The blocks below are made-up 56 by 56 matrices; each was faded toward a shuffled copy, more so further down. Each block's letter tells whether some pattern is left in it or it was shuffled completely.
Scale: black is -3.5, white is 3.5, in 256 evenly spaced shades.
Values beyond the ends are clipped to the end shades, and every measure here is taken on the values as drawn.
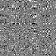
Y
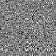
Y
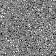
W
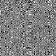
Y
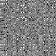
Y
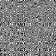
Y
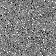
W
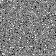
W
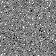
W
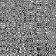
Y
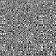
Y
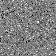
W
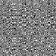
Y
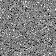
W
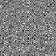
Y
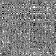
Y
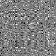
Y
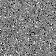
W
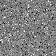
W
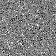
W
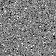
W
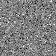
W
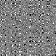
Y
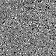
W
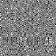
Y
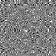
Y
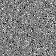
W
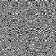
Y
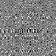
Y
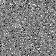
W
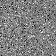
W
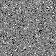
W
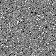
W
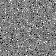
W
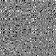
Y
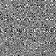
Y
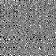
Y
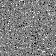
W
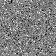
W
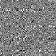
Y
